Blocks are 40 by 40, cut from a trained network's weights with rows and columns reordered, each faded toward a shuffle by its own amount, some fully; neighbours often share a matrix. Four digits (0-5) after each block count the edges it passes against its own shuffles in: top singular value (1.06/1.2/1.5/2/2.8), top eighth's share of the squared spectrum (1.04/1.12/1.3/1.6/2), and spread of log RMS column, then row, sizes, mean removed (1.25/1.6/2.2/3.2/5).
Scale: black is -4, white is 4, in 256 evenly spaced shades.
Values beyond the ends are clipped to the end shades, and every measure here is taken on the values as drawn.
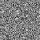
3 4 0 2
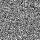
0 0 0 0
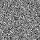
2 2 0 0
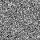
0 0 0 0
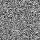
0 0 0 0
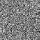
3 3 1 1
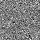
0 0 0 0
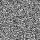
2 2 0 0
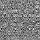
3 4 2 1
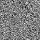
2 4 1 1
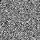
1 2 0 0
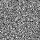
0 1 0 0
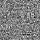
2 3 2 1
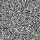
0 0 0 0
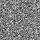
0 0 0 0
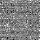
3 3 2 0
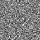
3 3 1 1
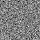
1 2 0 0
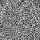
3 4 1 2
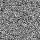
1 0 0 0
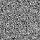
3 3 1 0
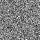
0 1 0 0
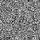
3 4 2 2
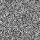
2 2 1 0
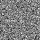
0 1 0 0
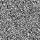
1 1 0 0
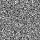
1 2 0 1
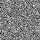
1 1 0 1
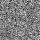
1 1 0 0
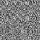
3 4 2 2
